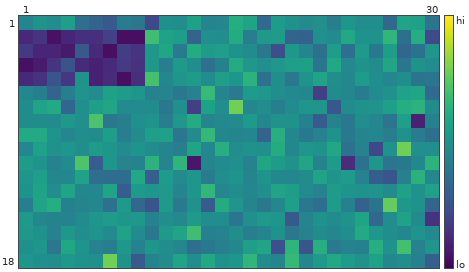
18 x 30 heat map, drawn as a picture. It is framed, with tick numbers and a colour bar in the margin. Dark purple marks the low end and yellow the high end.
Ninth with the lowest average: top left. Stripes: none. Odd patch: lower, in the top left. Histogram: skewed, a long tail of low values. Mirror symmetry: none.
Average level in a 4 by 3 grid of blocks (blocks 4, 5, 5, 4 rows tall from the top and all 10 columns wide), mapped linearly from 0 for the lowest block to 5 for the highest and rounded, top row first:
0 5 5
4 5 4
5 5 5
5 5 5
